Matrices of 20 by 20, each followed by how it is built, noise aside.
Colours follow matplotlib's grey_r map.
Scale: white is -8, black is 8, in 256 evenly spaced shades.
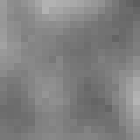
smooth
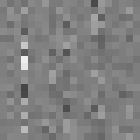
uneven columns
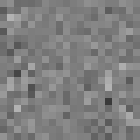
uneven columns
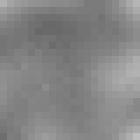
smooth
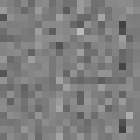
uneven columns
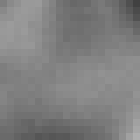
smooth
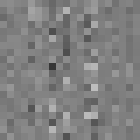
uneven columns
